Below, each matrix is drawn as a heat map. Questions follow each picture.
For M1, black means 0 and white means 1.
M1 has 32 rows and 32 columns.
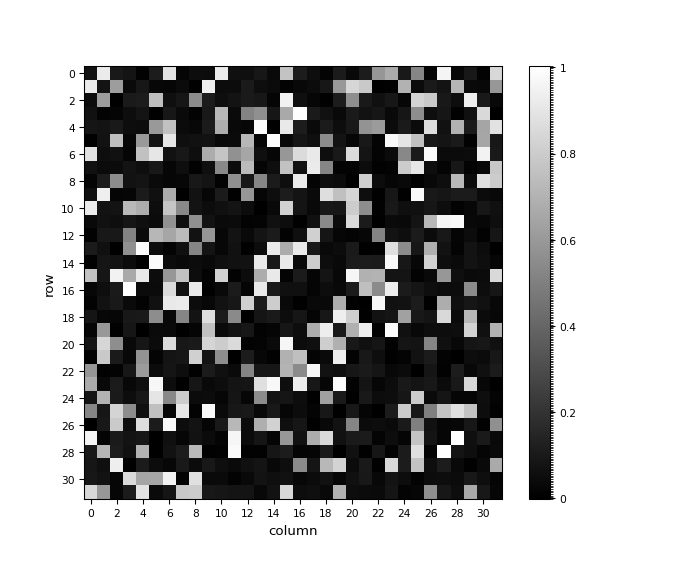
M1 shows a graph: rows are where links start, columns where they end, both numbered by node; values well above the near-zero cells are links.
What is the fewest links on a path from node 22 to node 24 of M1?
3
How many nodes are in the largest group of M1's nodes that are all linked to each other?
4
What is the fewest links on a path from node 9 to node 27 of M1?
2
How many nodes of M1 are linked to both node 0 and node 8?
1
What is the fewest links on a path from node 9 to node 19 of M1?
1
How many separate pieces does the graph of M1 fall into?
1
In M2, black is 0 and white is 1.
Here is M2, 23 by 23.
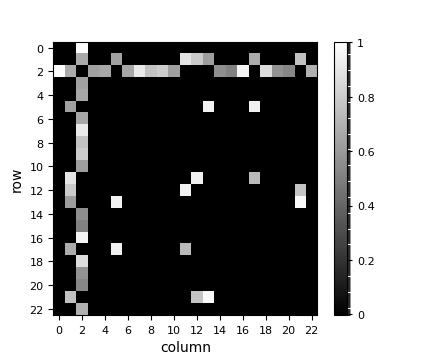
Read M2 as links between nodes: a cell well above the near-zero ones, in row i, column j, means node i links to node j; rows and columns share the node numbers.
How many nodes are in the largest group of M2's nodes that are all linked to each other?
3
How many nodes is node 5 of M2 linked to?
3
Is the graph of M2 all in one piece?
yes
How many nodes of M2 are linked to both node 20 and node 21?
0
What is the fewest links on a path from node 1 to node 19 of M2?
2
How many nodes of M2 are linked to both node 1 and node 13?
2
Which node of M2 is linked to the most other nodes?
node 2
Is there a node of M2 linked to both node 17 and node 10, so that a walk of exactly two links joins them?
no
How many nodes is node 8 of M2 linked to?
1
